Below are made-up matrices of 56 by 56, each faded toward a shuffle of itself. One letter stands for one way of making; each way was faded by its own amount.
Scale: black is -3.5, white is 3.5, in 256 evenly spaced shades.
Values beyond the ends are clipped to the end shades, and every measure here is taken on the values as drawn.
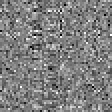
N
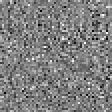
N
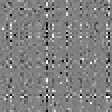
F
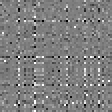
F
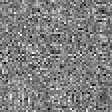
N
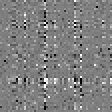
F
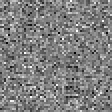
N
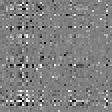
F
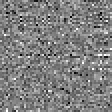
N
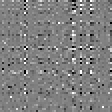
F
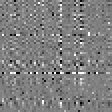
F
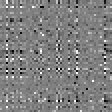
F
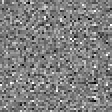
N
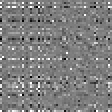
F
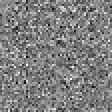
N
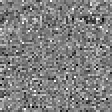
N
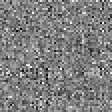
N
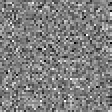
N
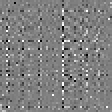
F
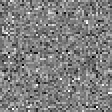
N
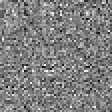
N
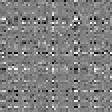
F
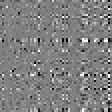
F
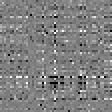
F
